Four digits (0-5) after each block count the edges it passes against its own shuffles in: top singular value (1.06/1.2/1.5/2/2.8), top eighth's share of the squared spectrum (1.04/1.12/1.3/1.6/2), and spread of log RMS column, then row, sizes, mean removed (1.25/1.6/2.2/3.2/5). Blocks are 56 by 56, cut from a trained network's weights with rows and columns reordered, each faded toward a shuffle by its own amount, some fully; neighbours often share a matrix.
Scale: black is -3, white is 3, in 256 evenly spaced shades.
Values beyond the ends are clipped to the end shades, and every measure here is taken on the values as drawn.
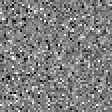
0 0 0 0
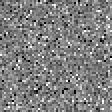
0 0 0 0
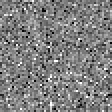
0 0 0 0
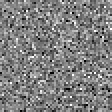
1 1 0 0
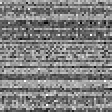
5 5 0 2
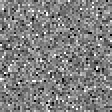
0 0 0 0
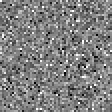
1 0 0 0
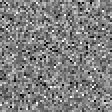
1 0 0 0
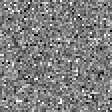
0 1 0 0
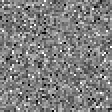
0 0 0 0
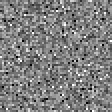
0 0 0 0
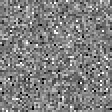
1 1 0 0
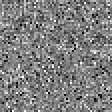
1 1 0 0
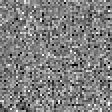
3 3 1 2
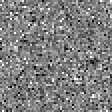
1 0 0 0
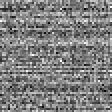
4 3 0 1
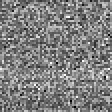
2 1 0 0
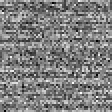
3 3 0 1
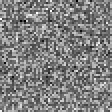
1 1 0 0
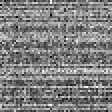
4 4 1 2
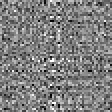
4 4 2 2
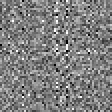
3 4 2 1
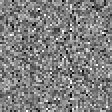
1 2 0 0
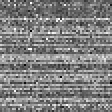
4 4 0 2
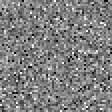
1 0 0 0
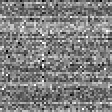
4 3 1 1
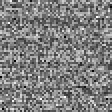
2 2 0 0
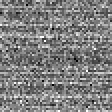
3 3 0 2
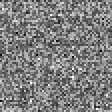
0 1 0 0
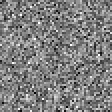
0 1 0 0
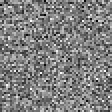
2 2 0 0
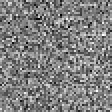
3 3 0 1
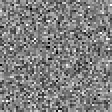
1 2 0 0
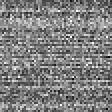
4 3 0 1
